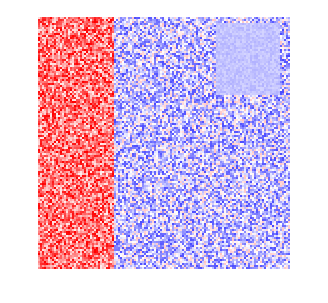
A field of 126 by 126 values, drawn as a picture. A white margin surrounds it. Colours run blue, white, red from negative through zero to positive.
Seam: vertical, 30% of the way across, the left part higher. Odd patch: calmer, in the top right. Stripes: none. Calmest part: top right.
